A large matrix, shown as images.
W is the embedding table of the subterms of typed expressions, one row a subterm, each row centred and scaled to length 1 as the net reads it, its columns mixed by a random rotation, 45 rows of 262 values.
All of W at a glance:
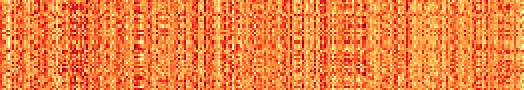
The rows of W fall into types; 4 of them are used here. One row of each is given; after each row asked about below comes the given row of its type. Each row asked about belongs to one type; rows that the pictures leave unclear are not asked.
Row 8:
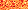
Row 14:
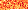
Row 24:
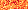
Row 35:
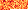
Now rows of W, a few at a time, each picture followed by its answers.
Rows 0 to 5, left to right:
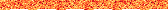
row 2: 35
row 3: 8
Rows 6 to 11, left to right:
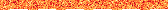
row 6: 24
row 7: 14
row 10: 14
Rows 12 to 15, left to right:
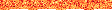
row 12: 8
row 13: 8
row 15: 35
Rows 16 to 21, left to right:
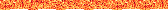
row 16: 14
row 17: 35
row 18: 8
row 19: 8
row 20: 14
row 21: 14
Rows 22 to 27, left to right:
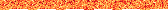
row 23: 24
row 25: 35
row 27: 14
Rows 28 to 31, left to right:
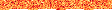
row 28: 24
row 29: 14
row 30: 8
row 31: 8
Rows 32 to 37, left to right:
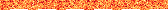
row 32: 35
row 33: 24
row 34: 35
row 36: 8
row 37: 8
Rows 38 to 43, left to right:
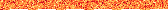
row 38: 24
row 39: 24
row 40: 14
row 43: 14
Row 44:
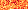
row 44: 24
